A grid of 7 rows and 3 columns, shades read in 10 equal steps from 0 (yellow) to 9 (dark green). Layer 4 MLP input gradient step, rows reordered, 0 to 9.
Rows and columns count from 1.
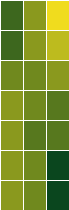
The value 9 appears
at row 6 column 3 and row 7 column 3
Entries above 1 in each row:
2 3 3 3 3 3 3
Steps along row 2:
down down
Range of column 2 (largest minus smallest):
2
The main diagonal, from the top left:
7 4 4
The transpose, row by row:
7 7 5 4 4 4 4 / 4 4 5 5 6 5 5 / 0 2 4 6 6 9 9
